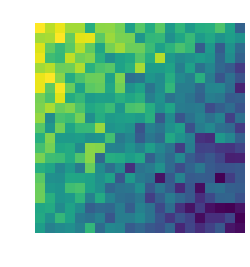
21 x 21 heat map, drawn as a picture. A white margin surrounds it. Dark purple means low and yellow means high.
Stripes: none. Ninth with the highest average: top left. Grain: fine. Slope: up to the top left. Mirror symmetry: none.
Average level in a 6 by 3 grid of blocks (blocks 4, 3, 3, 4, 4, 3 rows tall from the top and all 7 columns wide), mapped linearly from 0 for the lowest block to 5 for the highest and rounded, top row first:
5 4 3
5 3 2
4 3 2
4 2 1
3 2 1
3 2 0
